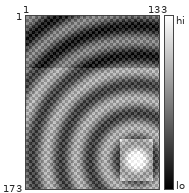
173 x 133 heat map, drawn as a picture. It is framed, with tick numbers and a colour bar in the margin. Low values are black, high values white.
Rings: centred on the bottom right. Seam: horizontal, 30% of the way down, the bottom part higher. Ninth with the highest average: bottom right. Odd patch: higher, in the bottom right.
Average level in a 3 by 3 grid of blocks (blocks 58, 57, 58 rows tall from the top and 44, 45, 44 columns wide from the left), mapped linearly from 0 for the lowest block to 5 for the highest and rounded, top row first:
0 0 0
2 2 2
2 3 5
